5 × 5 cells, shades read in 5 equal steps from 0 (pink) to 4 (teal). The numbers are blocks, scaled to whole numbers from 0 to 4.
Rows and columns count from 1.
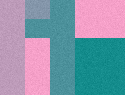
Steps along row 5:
down up up same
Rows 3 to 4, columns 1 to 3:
1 0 3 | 1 0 3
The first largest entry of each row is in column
3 2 4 4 4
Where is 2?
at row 1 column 2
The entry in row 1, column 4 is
0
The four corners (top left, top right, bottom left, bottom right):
1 0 1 4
